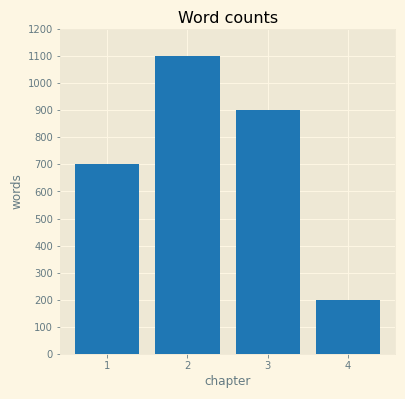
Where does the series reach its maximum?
2
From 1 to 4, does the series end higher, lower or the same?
lower
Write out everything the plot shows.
Title: Word counts
x-axis: chapter, ticks 1 2 3 4
y-axis: words, ticks 0 100 200 300 400 500 600 700 800 900 1000 1100 1200
Values:
700 1100 900 200
